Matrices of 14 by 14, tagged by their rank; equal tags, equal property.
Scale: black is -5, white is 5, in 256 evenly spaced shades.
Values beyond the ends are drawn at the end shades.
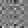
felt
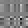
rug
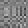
felt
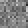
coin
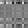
rug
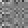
felt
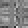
felt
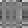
rug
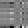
rug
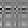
rug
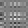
rug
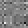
felt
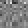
felt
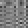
felt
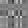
rug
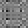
felt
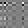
rug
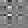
rug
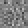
coin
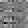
coin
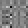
felt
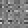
coin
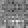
coin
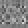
coin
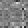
coin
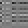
rug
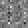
coin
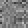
coin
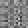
coin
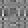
felt
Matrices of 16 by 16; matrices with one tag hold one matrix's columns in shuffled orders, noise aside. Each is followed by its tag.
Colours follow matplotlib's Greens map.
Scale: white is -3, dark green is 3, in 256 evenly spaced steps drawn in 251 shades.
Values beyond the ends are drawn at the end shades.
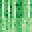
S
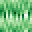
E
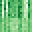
S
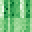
S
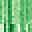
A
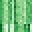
A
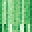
A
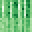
S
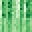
S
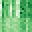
S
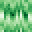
E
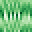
E
